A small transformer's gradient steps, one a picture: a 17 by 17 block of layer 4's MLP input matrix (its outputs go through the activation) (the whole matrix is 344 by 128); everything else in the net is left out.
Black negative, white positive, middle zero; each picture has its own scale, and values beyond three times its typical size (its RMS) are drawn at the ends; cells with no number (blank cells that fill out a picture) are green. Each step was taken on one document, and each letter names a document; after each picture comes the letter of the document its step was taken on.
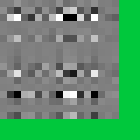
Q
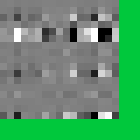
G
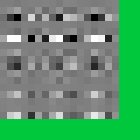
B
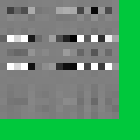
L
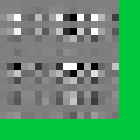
Q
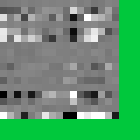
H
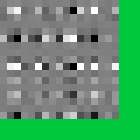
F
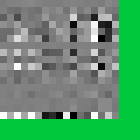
G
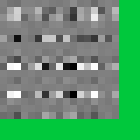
F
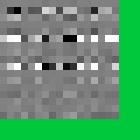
F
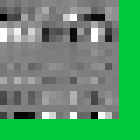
H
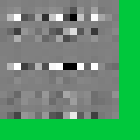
Q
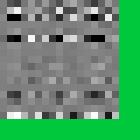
B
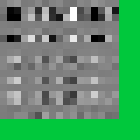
B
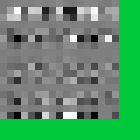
F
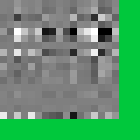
G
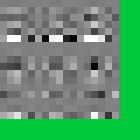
B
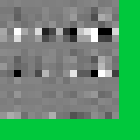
G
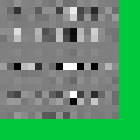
Q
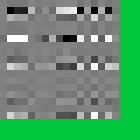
L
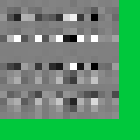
Q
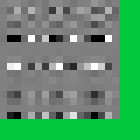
B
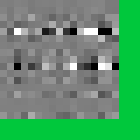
G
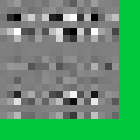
Q
